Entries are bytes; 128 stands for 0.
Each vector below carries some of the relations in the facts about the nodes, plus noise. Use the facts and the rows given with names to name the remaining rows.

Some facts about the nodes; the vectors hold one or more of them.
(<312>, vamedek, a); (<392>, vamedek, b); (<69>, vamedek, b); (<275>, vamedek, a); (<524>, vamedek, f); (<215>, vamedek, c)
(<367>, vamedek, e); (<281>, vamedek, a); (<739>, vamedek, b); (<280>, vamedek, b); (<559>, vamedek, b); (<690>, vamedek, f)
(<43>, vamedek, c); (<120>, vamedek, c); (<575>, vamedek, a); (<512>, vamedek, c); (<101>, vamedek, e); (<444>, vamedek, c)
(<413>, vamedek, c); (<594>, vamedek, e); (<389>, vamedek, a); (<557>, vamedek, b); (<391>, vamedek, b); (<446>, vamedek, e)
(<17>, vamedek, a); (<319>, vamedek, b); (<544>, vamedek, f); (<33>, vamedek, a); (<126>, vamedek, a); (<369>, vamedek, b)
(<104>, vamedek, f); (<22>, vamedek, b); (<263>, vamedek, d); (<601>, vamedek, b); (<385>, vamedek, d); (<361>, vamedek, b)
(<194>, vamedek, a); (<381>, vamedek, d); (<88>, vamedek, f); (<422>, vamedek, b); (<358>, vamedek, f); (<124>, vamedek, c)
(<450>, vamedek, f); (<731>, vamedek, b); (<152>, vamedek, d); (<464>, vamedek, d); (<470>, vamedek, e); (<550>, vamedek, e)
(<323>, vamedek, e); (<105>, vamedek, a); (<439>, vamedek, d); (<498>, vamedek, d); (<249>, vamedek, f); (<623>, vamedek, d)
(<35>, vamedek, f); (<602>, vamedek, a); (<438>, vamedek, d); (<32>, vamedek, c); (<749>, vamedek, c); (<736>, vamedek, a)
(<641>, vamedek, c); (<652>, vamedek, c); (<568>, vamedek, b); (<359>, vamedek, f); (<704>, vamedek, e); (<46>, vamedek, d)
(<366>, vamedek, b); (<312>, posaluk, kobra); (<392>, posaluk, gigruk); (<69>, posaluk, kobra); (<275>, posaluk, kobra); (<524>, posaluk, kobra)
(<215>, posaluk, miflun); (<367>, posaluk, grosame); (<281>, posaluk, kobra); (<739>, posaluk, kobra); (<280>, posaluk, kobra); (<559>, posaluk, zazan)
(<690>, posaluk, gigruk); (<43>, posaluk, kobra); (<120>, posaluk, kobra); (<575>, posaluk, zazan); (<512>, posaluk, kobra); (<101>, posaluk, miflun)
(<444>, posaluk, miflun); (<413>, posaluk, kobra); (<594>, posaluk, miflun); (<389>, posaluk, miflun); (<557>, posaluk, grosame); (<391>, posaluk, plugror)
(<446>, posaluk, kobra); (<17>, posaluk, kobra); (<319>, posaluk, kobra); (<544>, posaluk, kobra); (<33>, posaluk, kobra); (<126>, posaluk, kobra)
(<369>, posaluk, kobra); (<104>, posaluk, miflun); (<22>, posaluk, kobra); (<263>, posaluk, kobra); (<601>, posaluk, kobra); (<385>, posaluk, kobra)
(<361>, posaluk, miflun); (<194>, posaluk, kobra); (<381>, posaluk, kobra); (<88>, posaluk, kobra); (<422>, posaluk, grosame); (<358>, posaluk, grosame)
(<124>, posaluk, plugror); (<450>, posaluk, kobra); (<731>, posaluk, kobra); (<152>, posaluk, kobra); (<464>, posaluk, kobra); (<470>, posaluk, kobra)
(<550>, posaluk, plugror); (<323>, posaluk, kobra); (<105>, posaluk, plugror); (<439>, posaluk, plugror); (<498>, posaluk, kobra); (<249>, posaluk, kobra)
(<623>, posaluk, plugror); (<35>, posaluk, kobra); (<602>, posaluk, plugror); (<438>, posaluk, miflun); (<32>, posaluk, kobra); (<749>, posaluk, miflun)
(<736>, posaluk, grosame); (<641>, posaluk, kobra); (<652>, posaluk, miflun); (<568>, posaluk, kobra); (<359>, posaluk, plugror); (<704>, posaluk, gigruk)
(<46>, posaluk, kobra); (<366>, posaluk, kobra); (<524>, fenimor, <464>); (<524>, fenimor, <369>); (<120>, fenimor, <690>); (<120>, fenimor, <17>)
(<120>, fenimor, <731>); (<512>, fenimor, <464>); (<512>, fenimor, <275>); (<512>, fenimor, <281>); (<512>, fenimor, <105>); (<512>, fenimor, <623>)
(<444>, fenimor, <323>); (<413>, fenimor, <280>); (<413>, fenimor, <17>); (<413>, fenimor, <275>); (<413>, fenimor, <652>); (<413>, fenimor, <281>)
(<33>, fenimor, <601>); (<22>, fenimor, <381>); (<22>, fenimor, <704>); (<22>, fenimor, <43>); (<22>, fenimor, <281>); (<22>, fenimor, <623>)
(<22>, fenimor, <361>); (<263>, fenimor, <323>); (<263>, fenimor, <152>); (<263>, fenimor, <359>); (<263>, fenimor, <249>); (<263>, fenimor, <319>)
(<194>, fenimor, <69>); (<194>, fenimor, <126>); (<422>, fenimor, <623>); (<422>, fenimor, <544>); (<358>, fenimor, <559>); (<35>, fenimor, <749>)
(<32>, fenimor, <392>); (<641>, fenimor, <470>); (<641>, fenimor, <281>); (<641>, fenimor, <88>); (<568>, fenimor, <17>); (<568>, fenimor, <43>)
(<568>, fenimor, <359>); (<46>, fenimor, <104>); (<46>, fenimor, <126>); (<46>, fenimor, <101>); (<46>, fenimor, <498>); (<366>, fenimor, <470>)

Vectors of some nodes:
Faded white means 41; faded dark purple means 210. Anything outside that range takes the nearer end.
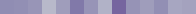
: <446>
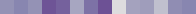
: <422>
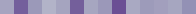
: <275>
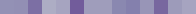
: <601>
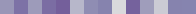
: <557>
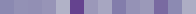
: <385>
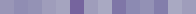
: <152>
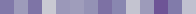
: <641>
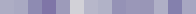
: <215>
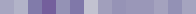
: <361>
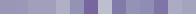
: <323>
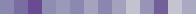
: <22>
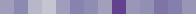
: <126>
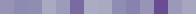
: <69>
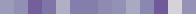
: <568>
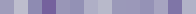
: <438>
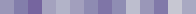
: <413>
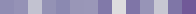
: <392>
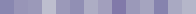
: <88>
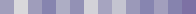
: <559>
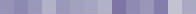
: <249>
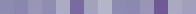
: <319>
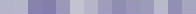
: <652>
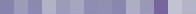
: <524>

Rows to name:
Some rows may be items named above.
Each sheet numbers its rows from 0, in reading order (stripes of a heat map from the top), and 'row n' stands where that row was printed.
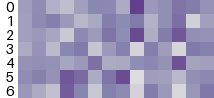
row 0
<126>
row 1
<120>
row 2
<194>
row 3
<124>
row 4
<69>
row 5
<422>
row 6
<359>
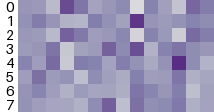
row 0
<391>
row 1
<312>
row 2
<439>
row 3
<33>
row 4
<366>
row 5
<43>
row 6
<249>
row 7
<323>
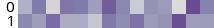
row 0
<736>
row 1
<32>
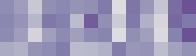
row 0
<392>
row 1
<367>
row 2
<704>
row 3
<594>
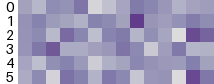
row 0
<104>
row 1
<312>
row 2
<105>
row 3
<512>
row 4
<749>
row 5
<602>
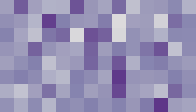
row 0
<281>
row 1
<623>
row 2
<358>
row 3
<263>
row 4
<33>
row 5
<312>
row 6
<389>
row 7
<46>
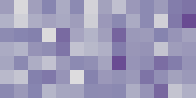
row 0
<559>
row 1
<575>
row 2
<470>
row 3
<594>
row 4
<126>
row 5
<444>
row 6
<524>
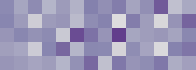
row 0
<35>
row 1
<690>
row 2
<17>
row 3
<550>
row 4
<323>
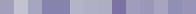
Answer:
<101>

